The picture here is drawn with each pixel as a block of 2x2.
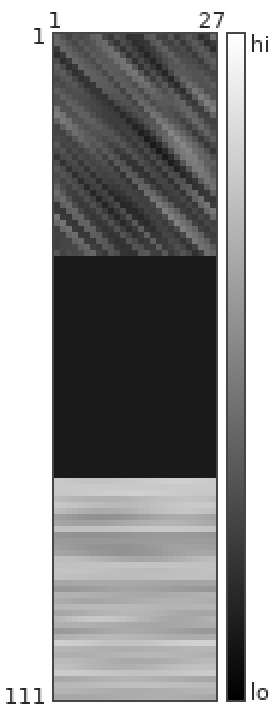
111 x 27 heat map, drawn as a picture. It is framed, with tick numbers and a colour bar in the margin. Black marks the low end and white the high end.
It is made of 3 by 1 panels. Panel 1,1: low, slanting down to the right. Panel 2,1: very low, flat. Panel 3,1: high, streaked across.
